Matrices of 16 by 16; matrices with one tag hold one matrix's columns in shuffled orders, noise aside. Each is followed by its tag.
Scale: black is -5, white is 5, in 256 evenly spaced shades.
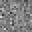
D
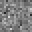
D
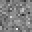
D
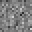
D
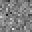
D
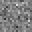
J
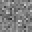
J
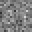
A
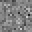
D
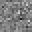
J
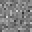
A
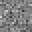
A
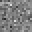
J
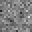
A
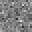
J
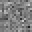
J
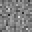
D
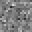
J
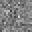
A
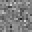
J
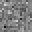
J
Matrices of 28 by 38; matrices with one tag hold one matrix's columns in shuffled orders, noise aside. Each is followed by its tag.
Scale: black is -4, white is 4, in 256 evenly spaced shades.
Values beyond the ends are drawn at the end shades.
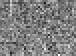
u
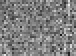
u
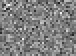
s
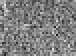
u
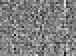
u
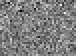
s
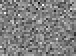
s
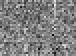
u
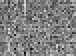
u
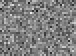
s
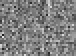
u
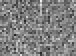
u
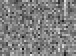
u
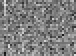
u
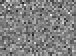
s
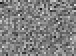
s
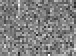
u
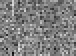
u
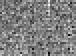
u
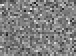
s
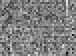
u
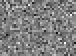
s
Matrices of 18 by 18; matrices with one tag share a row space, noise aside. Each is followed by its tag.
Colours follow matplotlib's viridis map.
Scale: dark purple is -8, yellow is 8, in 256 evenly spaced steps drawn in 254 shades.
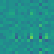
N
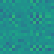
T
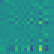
N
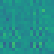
T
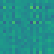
T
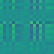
T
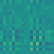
T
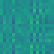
T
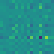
N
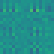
T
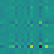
N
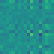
N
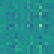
N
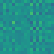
T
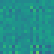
T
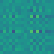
T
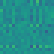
T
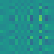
N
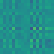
T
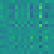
N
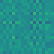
T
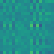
T
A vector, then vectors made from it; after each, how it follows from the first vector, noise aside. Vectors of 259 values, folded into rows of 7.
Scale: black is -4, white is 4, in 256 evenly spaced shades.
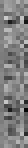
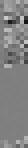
partly zeroed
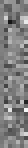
sign-scrambled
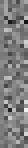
sign-scrambled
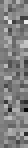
sign-scrambled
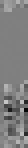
partly zeroed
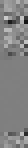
partly zeroed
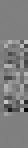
partly zeroed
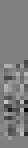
partly zeroed
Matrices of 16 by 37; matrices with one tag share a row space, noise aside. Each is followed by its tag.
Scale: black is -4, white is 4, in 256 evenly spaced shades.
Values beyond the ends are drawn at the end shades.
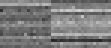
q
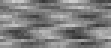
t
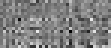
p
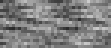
t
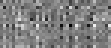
p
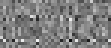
p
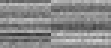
q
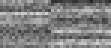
q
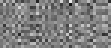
p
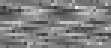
t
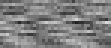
t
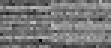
q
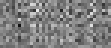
p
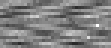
t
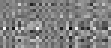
p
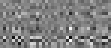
p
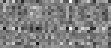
p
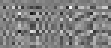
p
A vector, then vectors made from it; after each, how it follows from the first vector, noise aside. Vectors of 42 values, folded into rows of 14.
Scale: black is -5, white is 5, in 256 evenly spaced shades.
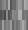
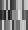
scaled up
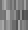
reversed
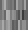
reversed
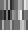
scaled up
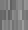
shrunk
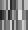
scaled up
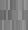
shrunk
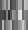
scaled up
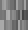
reversed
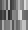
scaled up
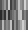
scaled up
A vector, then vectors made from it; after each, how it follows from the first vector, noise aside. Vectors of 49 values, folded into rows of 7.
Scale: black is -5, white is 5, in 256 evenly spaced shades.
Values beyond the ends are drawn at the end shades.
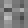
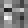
scaled up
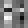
scaled up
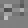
partly zeroed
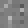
partly zeroed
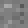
partly zeroed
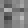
negated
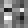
scaled up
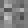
copied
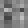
negated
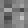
negated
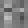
copied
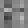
negated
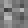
copied
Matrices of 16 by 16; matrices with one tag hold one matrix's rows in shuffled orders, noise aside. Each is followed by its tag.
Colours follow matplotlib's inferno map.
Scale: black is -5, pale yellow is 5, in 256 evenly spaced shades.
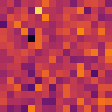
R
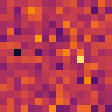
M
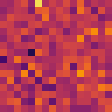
R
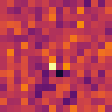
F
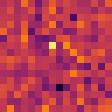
F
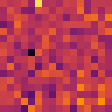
R
